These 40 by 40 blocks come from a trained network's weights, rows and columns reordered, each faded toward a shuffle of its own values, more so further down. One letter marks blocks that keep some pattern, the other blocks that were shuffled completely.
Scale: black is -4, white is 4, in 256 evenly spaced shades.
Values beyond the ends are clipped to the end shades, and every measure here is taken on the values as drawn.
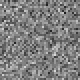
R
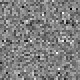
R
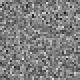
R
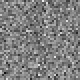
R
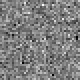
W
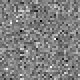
R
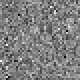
R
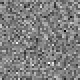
R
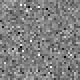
W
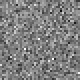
W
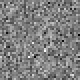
R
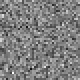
R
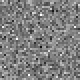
W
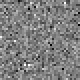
W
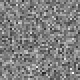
R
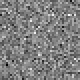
R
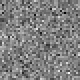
R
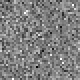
W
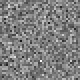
R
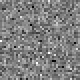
W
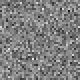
W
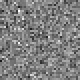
R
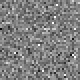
R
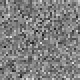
W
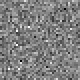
R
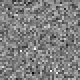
W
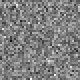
W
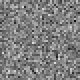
R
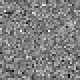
R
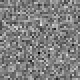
R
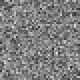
R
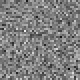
R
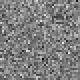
R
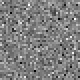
W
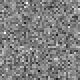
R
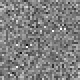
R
